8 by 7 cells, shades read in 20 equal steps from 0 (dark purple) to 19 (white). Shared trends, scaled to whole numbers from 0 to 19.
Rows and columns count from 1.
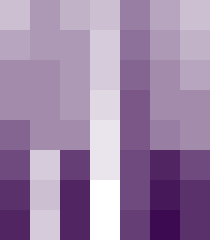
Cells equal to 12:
3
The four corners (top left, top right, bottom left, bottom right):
14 14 2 3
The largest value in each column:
14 15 13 19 9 12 14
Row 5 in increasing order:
6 7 9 10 10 10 17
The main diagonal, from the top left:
14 11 11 16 6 2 3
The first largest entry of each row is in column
1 4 4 4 4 4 4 4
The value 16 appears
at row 4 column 4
